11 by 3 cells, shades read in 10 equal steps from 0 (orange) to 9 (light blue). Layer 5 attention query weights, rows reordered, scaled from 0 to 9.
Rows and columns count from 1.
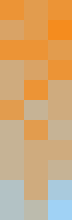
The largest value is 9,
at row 11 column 3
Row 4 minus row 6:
2 -2 -3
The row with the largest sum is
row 11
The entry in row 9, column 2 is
4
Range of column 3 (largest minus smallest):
9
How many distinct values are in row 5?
2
